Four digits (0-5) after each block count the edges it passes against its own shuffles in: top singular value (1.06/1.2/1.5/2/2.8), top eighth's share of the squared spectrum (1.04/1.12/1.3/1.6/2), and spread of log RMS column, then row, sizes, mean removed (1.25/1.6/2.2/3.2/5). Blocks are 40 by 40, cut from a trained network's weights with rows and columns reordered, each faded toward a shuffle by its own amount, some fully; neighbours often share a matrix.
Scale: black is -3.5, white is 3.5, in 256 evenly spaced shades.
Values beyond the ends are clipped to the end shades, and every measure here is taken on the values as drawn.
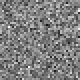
0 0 0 0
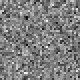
2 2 0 0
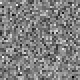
0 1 0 0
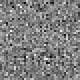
2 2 1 1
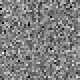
0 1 0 0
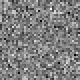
0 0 0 1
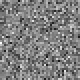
0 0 0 0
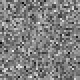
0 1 0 0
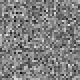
2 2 0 0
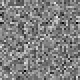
2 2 0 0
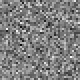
0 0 0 0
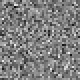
2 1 1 0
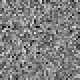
1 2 0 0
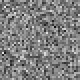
1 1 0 0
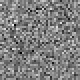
0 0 0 1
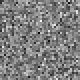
0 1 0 0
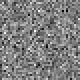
2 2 1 0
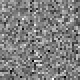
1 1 0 0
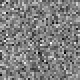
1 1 0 0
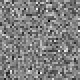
3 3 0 1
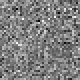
3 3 1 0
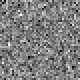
1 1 0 0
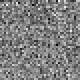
3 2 0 1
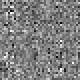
3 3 2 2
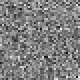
3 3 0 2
